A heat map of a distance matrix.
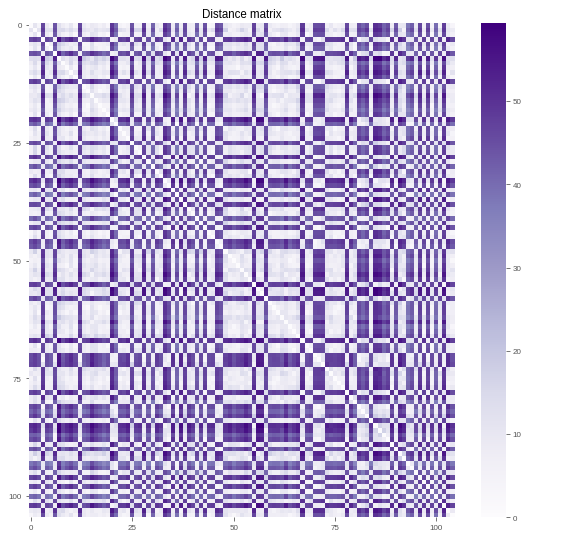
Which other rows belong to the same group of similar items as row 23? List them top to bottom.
0, 1, 2, 4, 5, 7, 8, 9, 10, 11, 13, 14, 15, 16, 17, 18, 19, 22, 24, 26, 27, 29, 31, 32, 35, 37, 39, 40, 42, 44, 45, 48, 49, 50, 51, 52, 53, 54, 56, 57, 59, 60, 61, 62, 63, 64, 65, 66, 68, 69, 73, 74, 75, 76, 77, 79, 80, 84, 89, 91, 92, 95, 97, 99, 101, 103, 104
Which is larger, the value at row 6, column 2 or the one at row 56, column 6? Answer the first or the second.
the second
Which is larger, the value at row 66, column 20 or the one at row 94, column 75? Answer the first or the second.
the first
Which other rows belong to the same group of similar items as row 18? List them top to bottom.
0, 1, 2, 4, 5, 7, 8, 9, 10, 11, 13, 14, 15, 16, 17, 19, 22, 23, 24, 26, 27, 29, 31, 32, 35, 37, 39, 40, 42, 44, 45, 48, 49, 50, 51, 52, 53, 54, 56, 57, 59, 60, 61, 62, 63, 64, 65, 66, 68, 69, 73, 74, 75, 76, 77, 79, 80, 84, 89, 91, 92, 95, 97, 99, 101, 103, 104
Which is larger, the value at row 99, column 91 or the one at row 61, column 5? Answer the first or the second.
the first
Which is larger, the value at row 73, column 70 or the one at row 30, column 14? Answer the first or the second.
the first
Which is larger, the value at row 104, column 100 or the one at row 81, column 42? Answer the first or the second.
the second
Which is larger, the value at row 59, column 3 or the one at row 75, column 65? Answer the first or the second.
the first
